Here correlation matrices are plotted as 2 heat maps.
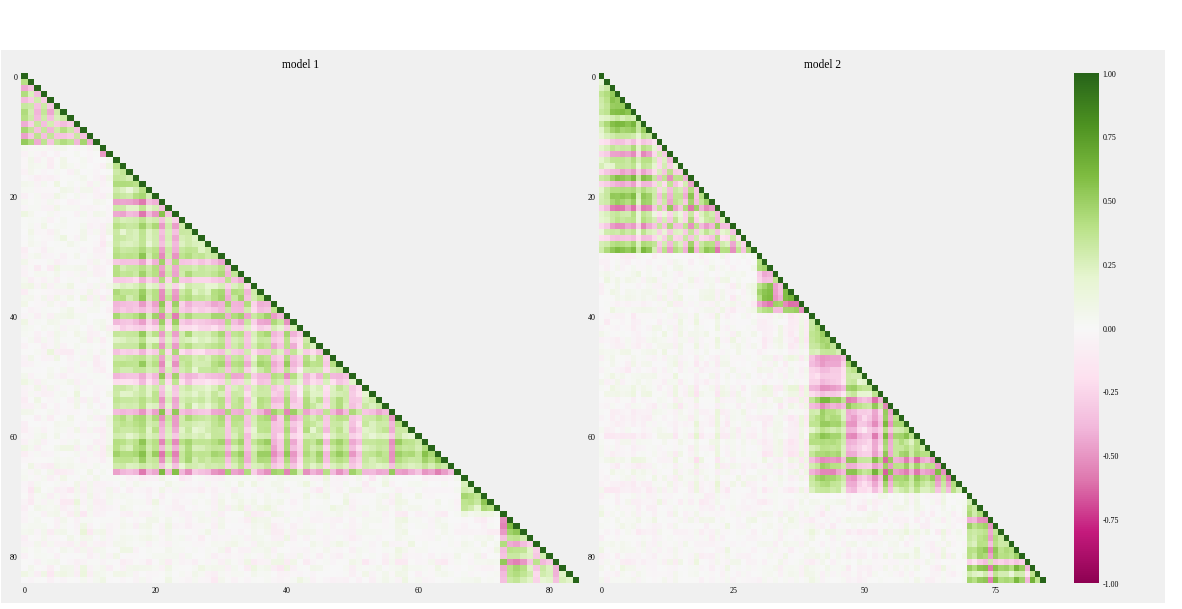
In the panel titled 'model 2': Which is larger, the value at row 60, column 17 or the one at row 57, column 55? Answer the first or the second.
the first
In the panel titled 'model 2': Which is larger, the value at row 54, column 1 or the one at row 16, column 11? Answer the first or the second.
the second
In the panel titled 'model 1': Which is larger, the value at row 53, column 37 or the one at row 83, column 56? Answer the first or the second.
the first
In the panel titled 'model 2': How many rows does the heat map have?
85
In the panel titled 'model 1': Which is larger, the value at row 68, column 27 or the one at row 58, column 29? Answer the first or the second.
the second
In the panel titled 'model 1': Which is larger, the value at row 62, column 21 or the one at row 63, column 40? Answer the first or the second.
the second
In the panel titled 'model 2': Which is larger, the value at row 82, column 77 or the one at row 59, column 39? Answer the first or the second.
the first
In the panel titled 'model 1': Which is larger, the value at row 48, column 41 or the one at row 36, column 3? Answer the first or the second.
the second
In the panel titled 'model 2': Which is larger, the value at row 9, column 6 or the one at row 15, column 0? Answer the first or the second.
the first
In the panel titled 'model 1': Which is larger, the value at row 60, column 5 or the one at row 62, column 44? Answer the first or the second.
the second
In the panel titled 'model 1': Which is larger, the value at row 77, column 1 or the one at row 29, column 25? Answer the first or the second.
the second
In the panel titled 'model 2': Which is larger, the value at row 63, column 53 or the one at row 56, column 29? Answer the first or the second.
the second
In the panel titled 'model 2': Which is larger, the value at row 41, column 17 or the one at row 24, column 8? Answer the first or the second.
the second
